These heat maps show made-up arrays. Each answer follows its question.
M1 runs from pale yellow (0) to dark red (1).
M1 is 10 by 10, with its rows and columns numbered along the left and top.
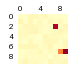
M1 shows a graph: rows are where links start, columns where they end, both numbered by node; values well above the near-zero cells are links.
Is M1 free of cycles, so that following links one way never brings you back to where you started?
yes
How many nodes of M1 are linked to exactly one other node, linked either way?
3
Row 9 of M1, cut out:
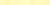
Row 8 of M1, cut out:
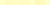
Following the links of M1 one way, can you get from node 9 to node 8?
no
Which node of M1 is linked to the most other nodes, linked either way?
node 7
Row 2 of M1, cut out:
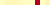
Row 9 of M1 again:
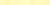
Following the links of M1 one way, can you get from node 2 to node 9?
yes
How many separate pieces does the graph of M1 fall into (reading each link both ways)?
7
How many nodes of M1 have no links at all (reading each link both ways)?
6
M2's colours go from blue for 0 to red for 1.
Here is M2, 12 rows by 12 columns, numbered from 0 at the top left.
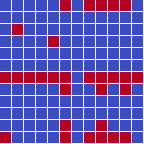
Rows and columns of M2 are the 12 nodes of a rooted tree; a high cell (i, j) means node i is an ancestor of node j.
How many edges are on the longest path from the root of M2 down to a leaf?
5
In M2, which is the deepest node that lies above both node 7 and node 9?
0
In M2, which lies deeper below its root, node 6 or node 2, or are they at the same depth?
node 2
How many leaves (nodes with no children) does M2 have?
5
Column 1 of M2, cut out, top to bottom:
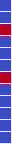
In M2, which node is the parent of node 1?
2
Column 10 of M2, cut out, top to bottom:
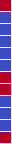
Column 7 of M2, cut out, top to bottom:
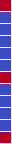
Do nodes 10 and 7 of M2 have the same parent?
no
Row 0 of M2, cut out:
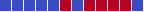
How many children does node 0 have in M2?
2
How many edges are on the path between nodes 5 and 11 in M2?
4
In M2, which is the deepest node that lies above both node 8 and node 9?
0
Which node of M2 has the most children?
6
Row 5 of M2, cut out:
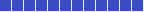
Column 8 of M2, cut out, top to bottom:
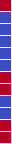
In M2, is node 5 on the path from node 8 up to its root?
no
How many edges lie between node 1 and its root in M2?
2
